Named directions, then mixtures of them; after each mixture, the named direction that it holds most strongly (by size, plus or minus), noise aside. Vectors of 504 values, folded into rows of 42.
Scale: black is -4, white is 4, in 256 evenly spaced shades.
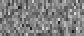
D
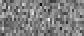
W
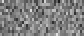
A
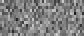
A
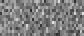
A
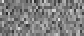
A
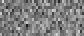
A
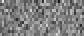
A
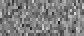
D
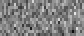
D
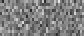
A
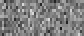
W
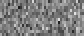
D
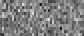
W
